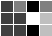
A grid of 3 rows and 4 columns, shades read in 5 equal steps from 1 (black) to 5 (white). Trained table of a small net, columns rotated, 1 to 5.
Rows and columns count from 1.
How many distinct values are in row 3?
3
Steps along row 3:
same down up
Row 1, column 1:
2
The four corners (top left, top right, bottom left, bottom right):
2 3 2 4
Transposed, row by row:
2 2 2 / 3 2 2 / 1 5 1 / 3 4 4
